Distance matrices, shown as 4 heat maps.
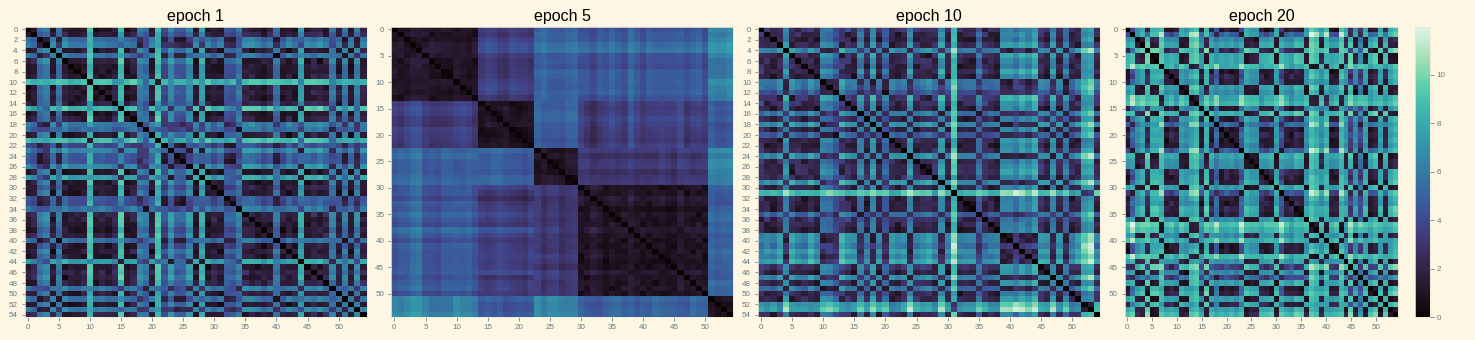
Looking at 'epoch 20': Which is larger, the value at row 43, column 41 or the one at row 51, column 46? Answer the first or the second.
the first
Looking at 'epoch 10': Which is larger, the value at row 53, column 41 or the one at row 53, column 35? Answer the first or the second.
the first
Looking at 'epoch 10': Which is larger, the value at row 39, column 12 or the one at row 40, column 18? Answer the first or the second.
the first
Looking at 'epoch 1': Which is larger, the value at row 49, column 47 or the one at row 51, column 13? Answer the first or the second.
the first
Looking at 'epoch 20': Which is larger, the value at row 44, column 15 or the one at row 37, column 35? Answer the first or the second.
the second
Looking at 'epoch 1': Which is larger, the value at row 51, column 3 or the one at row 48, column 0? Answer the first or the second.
the first
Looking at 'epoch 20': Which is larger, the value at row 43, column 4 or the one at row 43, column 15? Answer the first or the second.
the first
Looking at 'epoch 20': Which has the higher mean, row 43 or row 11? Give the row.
43
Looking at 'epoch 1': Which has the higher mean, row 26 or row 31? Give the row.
26
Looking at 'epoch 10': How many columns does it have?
55
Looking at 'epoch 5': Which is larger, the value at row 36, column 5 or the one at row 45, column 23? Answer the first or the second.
the first
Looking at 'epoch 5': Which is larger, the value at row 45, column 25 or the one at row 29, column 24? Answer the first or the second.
the first
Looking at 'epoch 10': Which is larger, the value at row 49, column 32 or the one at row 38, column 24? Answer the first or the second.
the second
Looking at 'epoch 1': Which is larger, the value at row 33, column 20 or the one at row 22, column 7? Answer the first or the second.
the first
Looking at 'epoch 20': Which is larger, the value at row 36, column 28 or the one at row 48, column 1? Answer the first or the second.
the second
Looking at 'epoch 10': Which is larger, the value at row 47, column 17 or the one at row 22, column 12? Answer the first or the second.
the first
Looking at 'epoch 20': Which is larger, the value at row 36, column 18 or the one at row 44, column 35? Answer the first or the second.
the second
